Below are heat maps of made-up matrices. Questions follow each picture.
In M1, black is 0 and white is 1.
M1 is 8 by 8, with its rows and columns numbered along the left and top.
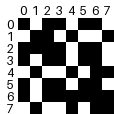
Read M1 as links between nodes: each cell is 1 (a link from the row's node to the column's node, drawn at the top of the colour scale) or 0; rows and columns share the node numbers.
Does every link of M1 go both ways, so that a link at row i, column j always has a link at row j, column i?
yes
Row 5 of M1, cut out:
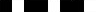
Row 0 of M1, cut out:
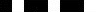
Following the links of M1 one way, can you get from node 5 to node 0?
yes
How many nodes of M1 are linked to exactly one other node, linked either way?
1
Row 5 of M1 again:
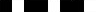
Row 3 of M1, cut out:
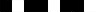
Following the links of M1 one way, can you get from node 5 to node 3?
yes
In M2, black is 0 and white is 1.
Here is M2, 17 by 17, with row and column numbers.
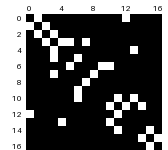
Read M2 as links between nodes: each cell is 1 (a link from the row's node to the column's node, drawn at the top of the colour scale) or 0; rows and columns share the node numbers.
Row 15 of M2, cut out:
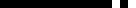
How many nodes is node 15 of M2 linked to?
2
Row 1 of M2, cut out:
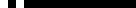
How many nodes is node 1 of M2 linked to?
2
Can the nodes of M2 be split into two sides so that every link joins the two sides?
no
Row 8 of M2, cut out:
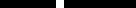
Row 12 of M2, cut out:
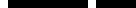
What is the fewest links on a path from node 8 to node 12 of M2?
6
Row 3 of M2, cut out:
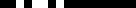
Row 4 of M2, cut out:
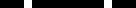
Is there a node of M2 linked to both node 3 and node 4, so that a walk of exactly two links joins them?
no
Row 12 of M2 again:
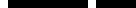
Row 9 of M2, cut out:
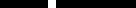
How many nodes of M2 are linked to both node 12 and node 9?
0
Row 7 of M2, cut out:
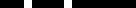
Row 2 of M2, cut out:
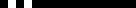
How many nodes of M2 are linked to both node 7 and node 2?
1
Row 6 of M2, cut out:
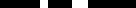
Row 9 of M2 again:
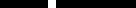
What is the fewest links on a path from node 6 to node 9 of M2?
1
